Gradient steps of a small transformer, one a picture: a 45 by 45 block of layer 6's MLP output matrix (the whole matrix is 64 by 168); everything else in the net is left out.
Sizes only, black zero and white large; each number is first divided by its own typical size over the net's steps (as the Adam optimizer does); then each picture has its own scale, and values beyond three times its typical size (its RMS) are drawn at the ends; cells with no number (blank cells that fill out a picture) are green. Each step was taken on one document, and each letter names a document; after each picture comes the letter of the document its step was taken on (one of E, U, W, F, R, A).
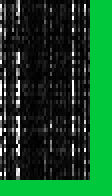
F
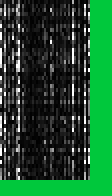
F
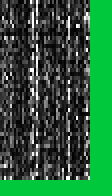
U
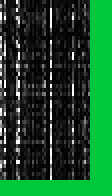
F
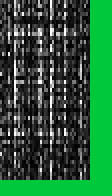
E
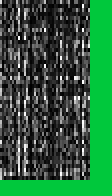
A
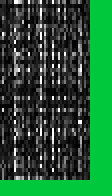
E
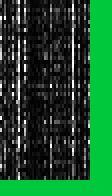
F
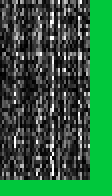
E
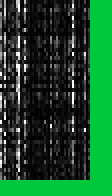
F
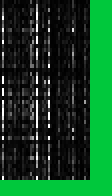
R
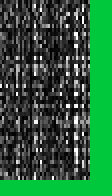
A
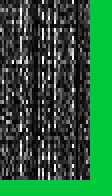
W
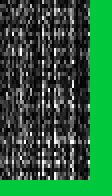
W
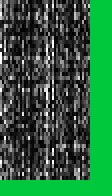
A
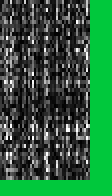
U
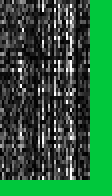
W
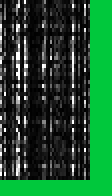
F
